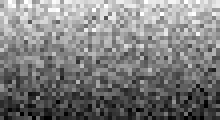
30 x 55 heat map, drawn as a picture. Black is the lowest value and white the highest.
Slope: up to the top. Stripes: none. Grain: fine. Odd rows or columns: none.
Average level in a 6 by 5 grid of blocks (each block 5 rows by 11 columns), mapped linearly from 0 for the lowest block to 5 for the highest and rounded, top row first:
5 5 5 5 5
4 4 4 4 4
3 3 3 3 3
2 2 2 2 2
1 1 1 1 1
0 0 0 0 0
